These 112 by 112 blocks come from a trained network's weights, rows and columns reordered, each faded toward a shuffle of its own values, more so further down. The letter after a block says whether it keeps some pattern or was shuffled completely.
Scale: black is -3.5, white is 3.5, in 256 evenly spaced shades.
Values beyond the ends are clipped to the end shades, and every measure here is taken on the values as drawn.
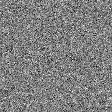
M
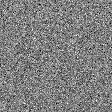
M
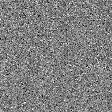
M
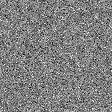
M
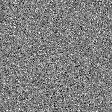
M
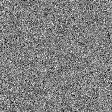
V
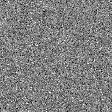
V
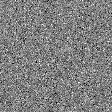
V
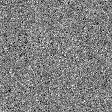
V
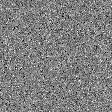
M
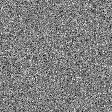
M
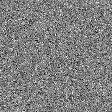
M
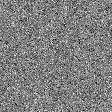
M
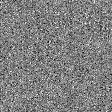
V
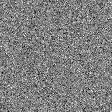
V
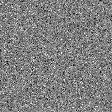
V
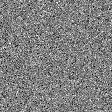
M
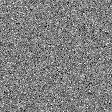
M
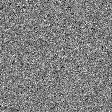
M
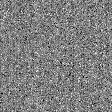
V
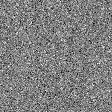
M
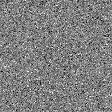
V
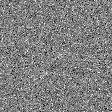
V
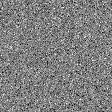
M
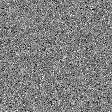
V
